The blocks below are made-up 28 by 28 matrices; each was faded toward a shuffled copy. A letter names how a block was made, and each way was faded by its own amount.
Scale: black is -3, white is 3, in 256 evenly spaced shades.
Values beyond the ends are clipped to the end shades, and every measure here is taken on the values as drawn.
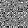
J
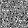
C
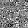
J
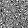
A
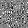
J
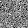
A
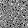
A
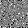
C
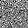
A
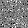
C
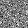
A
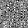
J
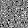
J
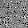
C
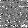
C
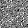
A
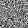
A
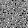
C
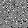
C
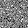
A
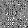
J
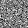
A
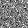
A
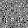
J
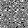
J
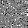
C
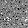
C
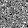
A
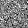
A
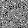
C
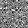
J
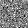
A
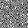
J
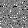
C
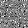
C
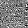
J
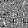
J
